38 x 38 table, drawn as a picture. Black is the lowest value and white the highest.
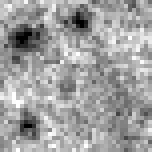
Three dips sink into the field. The ninth with the lowest average is the top left. Neither half mirrors the other. No seam splits the table. The field is mottled with small blotches.
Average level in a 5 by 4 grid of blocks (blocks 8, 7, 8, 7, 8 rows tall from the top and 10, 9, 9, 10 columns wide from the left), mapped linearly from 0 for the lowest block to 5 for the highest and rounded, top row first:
3 3 2 3 | 0 4 4 5 | 4 3 3 4 | 4 4 3 2 | 2 5 4 3
